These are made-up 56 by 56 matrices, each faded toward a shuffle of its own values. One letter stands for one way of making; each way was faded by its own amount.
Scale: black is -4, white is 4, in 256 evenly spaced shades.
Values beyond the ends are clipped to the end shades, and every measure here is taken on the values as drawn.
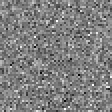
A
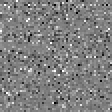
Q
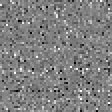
Q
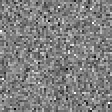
A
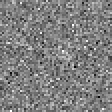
A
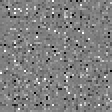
Q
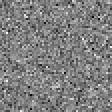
A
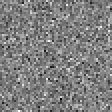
A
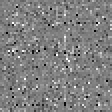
Q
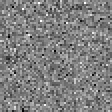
A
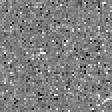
Q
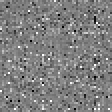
Q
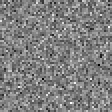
A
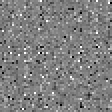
Q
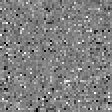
Q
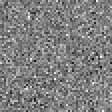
A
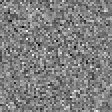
A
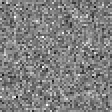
A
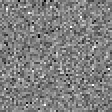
A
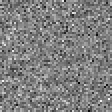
A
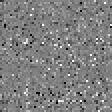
Q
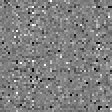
Q
